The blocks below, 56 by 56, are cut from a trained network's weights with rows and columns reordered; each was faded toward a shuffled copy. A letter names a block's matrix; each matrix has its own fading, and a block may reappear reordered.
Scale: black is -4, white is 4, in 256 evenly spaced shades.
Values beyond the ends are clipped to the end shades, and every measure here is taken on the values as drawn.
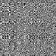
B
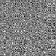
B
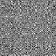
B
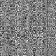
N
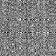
N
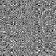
B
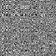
B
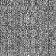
N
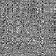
B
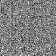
N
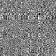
B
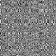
B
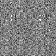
N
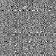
N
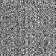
N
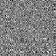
B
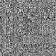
N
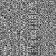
N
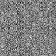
N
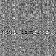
N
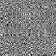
B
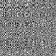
B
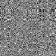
B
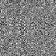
B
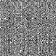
N
